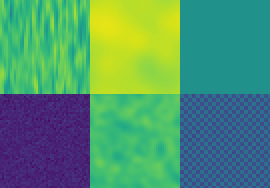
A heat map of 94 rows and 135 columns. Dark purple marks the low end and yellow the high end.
The table splits into 2 rows of 3 panels. Panel 1,1: high, streaked downward. Panel 1,2: very high, smooth, faint in contrast. Panel 1,3: middling, flat. Panel 2,1: very low, fine-grained, faint in contrast. Panel 2,2: high, blotchy, faint in contrast. Panel 2,3: low, checkered.
